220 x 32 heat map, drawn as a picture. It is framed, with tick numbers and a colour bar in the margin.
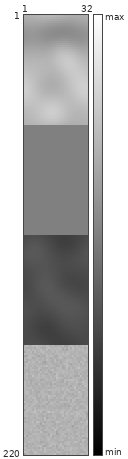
The table splits into 4 rows of 1 panel. Panel 1,1: high, smooth. Panel 2,1: middling, flat. Panel 3,1: low, smooth, faint in contrast. Panel 4,1: high, fine-grained, faint in contrast.
